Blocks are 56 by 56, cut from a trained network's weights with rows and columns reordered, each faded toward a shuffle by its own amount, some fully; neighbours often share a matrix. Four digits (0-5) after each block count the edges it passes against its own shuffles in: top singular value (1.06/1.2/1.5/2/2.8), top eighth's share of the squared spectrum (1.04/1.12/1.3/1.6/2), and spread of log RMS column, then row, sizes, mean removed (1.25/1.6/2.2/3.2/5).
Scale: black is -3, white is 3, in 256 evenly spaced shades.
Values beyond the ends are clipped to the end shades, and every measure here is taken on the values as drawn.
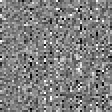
2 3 3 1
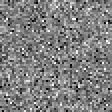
1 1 1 0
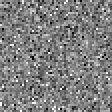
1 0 0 0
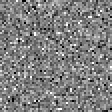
0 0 0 0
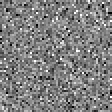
0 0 0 0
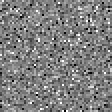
0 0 0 0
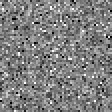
1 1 0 0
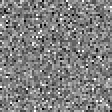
0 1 0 0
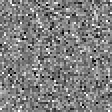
1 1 1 0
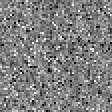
0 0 0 0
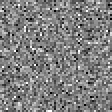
2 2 1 1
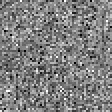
2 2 1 1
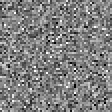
2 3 1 0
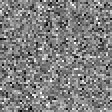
1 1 0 0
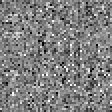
2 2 0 1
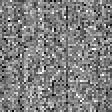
2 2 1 1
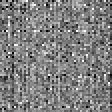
3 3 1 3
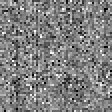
2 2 0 2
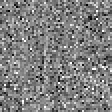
0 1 0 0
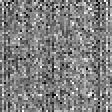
3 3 1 2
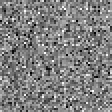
0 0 0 0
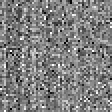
3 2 0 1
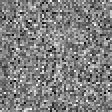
2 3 1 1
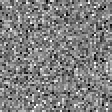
1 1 0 0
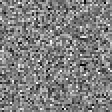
2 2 1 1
